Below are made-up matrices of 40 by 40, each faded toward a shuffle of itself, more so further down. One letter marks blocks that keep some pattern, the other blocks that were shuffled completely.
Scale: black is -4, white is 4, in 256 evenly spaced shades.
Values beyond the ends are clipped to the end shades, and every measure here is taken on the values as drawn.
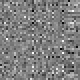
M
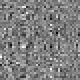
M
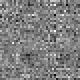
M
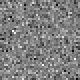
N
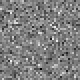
N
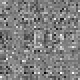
M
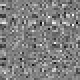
M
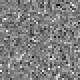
N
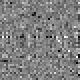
M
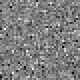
N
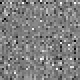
M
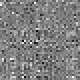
M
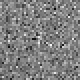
N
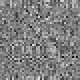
M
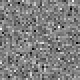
N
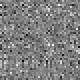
M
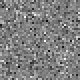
N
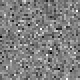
N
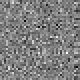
M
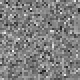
N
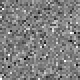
N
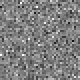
N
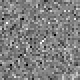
N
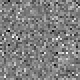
M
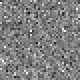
N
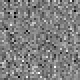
M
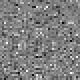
M
